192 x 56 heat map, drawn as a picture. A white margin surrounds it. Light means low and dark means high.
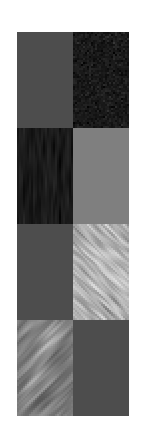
The table splits into 4 rows of 2 panels. Panel 1,1: high, flat. Panel 1,2: very high, fine-grained, faint in contrast. Panel 2,1: very high, streaked downward, faint in contrast. Panel 2,2: middling, flat. Panel 3,1: high, flat. Panel 3,2: low, slanting down to the right. Panel 4,1: middling, slanting up to the right. Panel 4,2: high, flat.
